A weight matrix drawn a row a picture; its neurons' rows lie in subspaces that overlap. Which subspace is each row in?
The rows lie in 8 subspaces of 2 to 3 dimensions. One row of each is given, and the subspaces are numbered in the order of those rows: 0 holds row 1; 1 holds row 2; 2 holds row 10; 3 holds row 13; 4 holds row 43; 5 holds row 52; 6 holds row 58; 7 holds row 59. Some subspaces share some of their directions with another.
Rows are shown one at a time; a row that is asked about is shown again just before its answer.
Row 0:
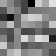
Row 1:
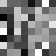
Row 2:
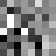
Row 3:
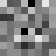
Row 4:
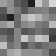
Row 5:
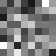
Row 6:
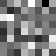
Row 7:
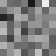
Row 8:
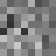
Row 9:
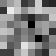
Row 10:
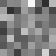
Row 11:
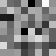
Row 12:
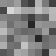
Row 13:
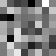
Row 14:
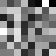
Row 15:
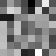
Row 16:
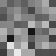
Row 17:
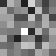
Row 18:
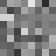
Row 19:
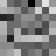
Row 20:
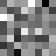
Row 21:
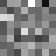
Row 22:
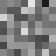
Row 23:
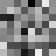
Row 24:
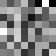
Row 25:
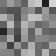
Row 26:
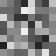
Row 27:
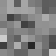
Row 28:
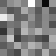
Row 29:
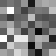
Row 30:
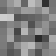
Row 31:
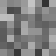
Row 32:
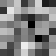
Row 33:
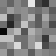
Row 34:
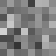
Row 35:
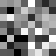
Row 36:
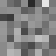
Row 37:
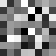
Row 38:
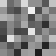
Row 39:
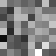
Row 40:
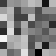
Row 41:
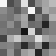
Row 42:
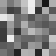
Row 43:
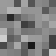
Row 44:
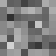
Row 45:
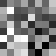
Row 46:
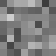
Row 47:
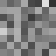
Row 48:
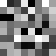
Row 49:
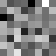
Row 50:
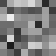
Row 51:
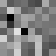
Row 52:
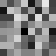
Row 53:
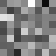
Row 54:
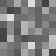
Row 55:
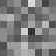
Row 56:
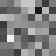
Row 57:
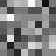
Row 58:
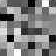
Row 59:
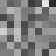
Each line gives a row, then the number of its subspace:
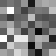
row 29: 0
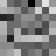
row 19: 5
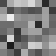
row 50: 3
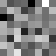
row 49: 4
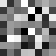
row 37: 5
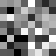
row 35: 0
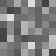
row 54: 4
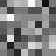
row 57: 3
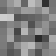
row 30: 2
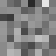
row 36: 2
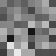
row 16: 6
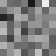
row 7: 0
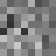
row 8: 1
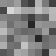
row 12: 2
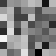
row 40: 0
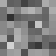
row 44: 3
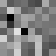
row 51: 1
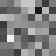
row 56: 5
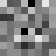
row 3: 6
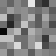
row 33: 1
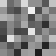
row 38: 6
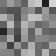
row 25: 7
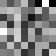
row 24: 7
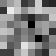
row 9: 2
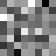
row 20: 4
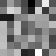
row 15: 6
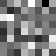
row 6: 4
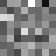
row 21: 6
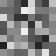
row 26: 3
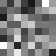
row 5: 4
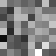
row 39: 0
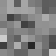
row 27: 4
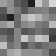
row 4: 7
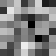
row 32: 2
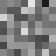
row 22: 3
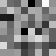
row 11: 6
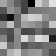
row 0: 7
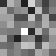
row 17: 5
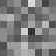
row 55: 6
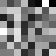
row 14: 7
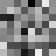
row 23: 6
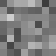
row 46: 3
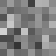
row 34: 1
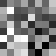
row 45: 0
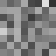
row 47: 7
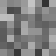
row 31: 5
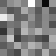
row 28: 1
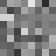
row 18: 1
